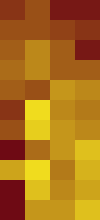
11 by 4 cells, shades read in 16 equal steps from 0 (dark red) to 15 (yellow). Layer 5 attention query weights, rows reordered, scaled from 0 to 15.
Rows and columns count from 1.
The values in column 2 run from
5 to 15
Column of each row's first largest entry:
2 1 2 2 3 2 2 4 2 2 4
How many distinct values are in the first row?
3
